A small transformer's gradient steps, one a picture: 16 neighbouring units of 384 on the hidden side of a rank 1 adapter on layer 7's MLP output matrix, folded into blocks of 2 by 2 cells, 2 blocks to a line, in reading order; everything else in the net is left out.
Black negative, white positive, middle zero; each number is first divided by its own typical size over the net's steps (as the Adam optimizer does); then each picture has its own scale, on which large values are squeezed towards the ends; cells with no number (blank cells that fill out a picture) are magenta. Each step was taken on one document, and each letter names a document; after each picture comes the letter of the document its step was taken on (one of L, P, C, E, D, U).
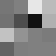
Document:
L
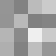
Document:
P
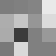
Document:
L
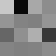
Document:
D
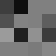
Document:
D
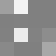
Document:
D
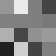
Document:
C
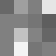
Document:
C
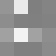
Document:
D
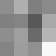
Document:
P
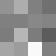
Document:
C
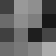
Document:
P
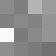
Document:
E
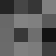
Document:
D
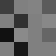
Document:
L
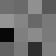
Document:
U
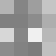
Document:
E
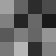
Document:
L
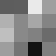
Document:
U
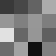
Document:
U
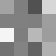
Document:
E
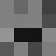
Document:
P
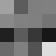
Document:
D
